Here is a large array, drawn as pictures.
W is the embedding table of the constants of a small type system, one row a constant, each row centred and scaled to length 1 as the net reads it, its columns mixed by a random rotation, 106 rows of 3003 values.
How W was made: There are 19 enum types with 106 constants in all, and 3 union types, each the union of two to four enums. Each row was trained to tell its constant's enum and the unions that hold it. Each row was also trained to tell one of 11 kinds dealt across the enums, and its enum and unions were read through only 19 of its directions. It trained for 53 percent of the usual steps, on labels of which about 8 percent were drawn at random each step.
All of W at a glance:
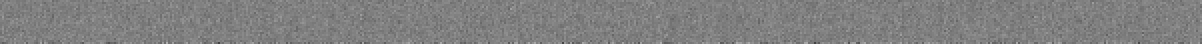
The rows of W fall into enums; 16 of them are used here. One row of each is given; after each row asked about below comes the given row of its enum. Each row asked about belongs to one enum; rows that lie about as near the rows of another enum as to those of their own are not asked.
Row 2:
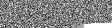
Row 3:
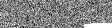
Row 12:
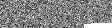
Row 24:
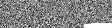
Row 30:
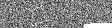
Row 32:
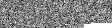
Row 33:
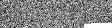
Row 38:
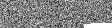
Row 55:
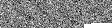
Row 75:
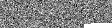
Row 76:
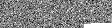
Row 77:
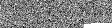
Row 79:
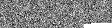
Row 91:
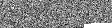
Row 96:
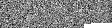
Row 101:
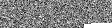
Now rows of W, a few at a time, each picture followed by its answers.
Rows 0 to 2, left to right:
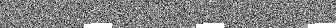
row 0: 96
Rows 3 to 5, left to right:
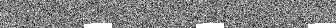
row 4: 91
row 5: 76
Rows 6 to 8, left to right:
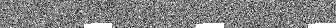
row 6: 24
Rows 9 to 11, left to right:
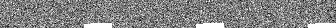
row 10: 3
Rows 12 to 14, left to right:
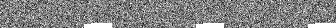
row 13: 77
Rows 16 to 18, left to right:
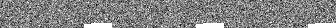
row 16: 96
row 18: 77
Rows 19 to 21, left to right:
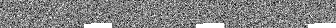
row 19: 24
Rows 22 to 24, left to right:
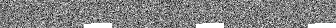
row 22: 24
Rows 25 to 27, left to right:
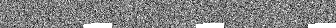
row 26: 12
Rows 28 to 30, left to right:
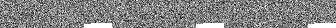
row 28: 75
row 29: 2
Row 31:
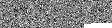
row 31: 55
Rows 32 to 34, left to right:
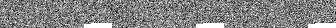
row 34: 33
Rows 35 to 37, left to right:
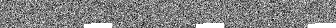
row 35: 24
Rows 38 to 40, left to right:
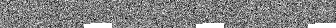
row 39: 75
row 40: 96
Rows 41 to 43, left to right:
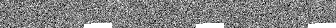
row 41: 101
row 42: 2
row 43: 101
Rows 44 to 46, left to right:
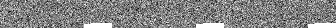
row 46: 38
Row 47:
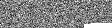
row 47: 24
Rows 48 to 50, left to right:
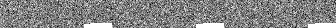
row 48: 38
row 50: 2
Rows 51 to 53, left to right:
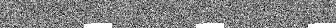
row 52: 12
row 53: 75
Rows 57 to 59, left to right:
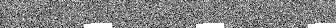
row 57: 91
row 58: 101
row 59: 79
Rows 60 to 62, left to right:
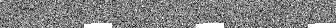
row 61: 12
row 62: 91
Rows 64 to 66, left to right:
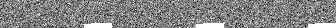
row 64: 76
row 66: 55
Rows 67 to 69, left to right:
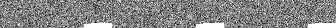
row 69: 2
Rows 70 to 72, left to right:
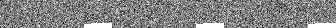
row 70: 96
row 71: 38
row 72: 38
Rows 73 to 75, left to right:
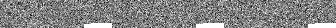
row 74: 75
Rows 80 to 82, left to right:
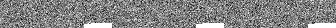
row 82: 79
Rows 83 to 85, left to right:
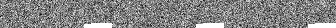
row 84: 2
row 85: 38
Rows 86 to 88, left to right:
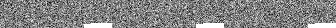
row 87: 33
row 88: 55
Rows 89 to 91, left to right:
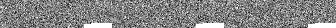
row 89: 79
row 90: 30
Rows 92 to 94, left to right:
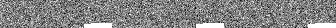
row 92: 55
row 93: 75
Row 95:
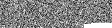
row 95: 12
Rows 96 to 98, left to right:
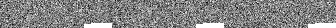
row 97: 32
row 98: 77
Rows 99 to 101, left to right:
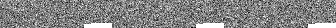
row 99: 91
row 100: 96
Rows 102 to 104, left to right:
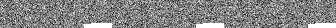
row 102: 79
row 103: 76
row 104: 101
